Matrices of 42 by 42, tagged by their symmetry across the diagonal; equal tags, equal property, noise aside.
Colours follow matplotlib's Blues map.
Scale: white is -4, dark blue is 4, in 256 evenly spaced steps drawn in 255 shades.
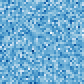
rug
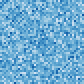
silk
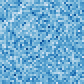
silk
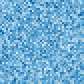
silk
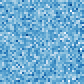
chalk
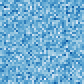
chalk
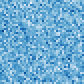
rug
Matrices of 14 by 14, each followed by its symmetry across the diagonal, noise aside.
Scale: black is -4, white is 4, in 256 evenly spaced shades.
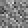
antisymmetric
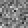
neither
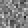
neither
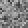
symmetric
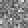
symmetric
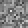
symmetric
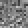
neither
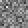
symmetric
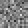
antisymmetric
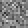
antisymmetric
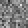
neither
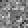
symmetric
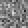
neither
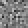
antisymmetric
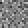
antisymmetric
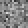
neither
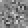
symmetric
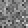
neither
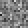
antisymmetric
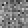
antisymmetric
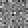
antisymmetric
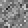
symmetric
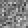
symmetric
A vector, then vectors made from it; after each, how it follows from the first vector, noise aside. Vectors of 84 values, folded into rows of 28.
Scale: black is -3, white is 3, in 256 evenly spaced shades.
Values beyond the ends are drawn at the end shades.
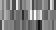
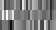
wrapped around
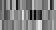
negated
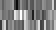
reversed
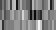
negated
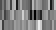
negated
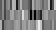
negated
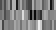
negated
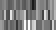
wrapped around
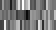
wrapped around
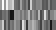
wrapped around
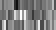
reversed
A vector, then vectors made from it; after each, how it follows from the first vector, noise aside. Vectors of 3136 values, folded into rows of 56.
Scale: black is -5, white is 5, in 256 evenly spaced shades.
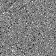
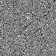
wrapped around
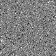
wrapped around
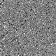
wrapped around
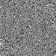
wrapped around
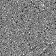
reversed
